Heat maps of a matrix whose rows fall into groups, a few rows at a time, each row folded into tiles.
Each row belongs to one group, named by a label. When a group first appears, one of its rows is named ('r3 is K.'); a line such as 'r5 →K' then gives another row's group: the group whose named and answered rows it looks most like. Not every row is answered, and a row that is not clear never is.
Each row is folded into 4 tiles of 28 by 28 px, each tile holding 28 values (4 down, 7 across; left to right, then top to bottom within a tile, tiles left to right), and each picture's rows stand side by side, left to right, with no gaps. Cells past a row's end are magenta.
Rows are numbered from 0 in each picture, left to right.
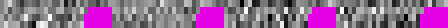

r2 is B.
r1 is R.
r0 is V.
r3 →B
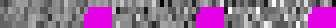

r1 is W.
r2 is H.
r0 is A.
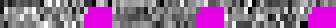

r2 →B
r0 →H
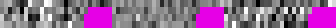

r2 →B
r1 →W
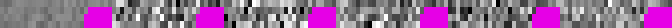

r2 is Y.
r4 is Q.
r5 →R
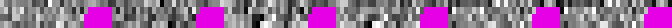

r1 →Q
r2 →V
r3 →V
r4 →H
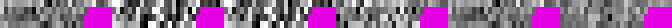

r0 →W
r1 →V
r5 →A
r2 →V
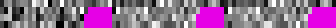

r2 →H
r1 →H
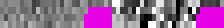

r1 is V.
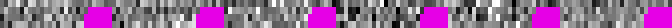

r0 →Y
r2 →H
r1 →Y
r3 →Q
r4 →V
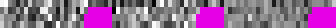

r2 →W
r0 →V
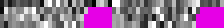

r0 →H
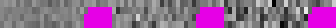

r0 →W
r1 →W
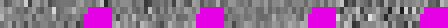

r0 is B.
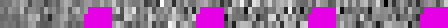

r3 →W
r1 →R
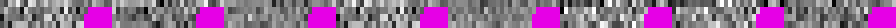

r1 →W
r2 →W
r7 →Q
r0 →Y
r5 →H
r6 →H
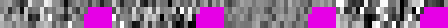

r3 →V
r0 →V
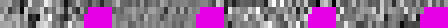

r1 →B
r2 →H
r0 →V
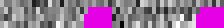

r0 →R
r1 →Y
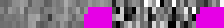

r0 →A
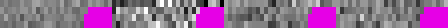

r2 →W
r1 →H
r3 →W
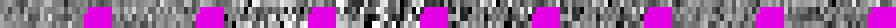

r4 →Q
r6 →A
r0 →V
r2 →Y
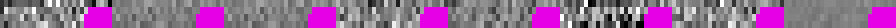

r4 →A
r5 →B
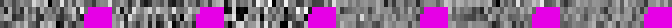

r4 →W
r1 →B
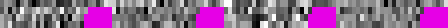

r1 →W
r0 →B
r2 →V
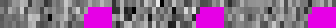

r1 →Q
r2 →A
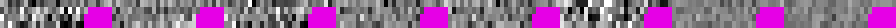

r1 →Y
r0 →B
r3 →W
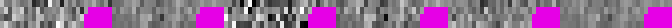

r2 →B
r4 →R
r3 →A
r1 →A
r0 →R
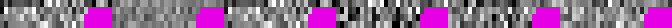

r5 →R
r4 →B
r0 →H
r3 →Q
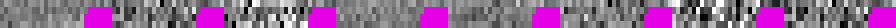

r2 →Y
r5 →W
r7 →Q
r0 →Y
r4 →W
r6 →V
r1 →Q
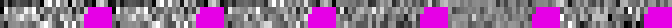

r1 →H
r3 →B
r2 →H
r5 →B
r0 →H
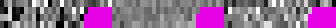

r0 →Q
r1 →Y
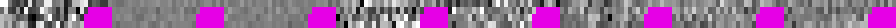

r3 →Y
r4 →H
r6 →R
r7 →Y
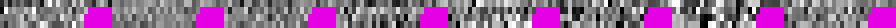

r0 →H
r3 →B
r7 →Y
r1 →R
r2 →B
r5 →Q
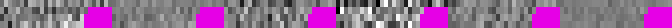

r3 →H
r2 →B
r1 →Y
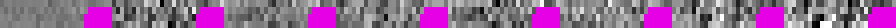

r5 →R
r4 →W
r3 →A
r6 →V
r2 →W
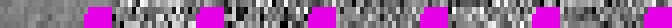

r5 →W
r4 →H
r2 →Q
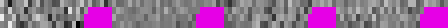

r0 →B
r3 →R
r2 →A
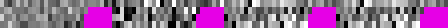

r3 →Y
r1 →Q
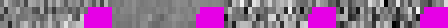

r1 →A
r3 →Q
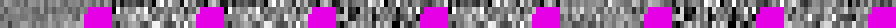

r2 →H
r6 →Q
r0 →Y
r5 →R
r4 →H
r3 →Q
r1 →H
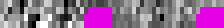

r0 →V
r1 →A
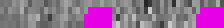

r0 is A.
